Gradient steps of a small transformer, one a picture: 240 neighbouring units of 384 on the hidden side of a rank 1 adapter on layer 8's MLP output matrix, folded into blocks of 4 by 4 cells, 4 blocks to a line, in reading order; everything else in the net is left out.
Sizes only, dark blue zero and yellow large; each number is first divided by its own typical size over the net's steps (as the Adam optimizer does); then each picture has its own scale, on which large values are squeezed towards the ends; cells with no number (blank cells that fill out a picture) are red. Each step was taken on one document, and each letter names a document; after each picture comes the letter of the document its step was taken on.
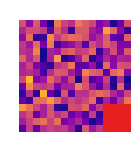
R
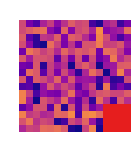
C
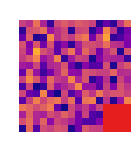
R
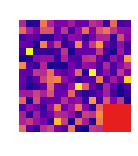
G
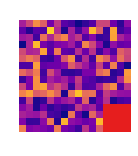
C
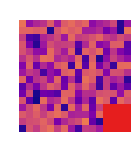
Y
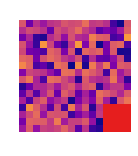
Y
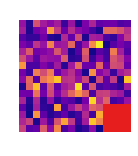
G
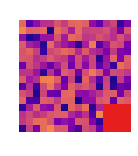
C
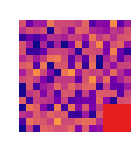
Y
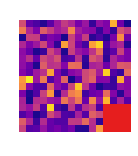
G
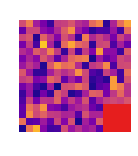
R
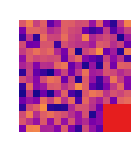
R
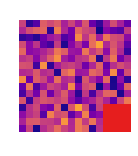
Y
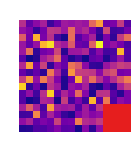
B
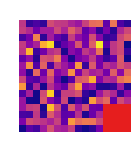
G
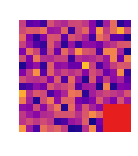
C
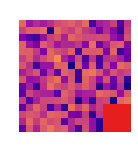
B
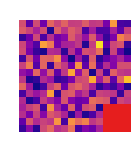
G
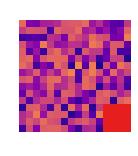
Y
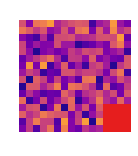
Y
